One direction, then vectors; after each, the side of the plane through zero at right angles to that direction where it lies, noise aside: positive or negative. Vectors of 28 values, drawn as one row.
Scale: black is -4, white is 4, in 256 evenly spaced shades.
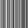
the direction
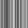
negative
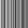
positive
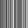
negative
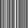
positive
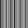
negative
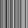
negative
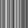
positive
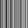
negative
